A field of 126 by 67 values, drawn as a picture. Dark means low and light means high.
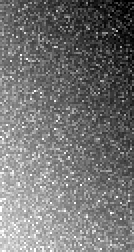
Values rise toward the bottom left. The top right is the ninth with the lowest average. No single row or column stands out from its neighbours. The grain is fine, like static.
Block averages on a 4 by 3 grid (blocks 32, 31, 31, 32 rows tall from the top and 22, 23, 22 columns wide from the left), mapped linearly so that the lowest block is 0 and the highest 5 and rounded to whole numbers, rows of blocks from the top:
210
321
432
543
